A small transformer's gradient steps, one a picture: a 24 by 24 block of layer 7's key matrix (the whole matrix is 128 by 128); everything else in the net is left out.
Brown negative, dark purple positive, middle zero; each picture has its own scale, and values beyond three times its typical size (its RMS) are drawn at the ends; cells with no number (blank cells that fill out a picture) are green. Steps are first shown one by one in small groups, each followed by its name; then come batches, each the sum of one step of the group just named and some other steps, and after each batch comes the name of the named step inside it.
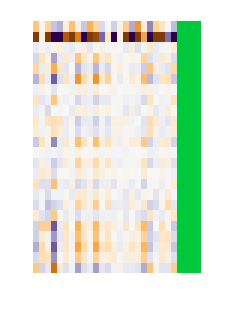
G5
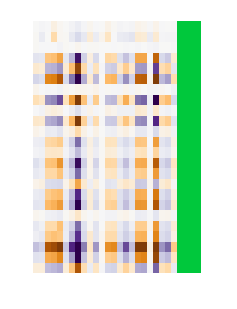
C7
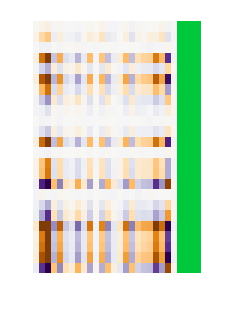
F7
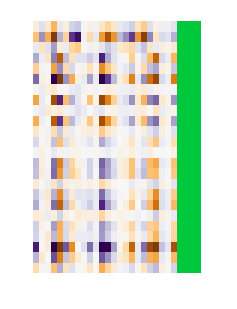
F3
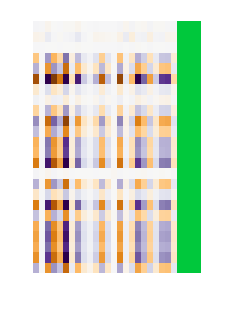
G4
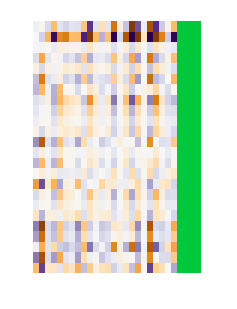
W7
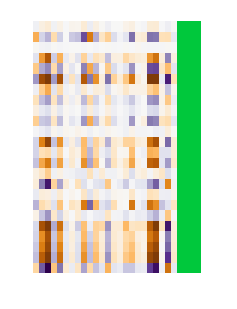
F7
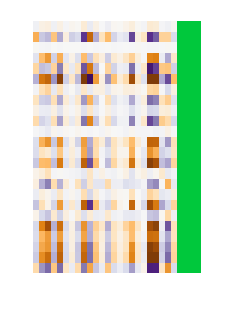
F7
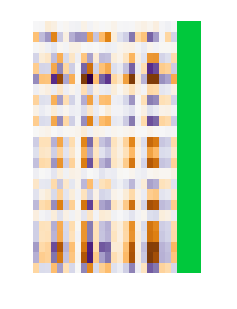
F3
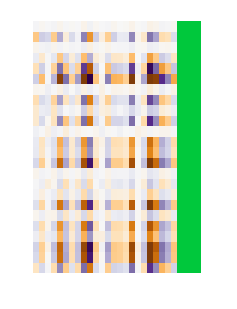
G4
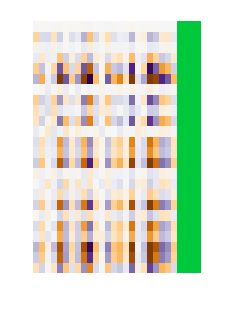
G4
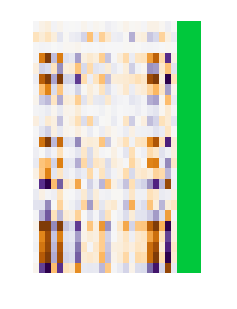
F7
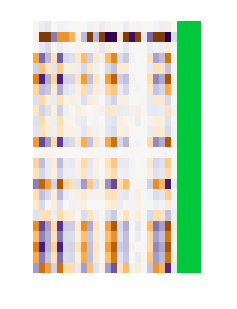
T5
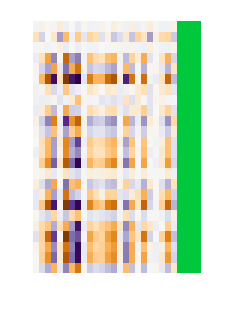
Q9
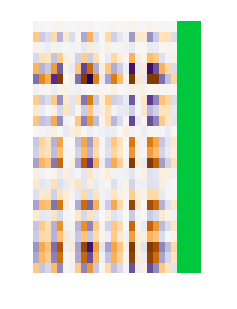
Q9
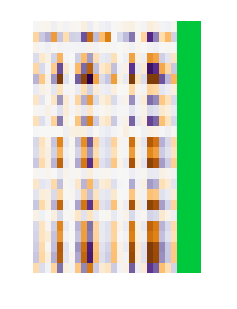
Q9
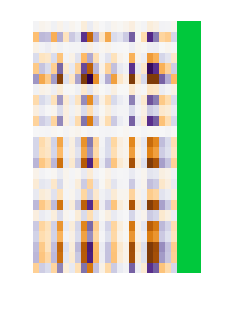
Q9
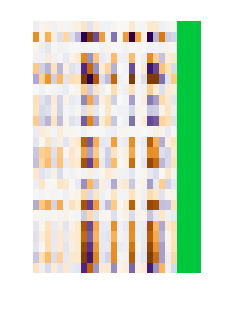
T5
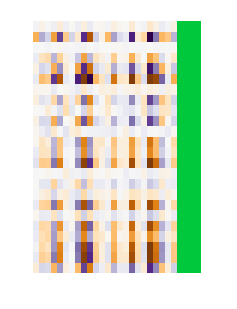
Q9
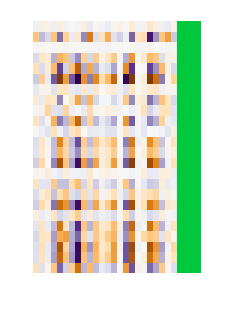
Q9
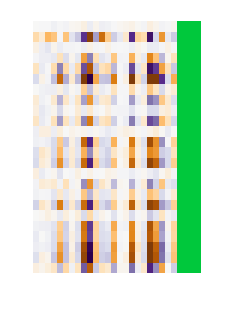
T5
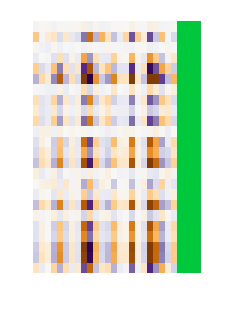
T5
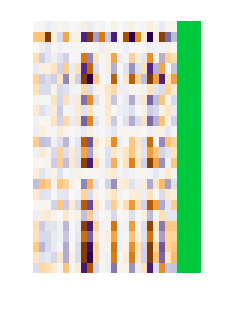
T5
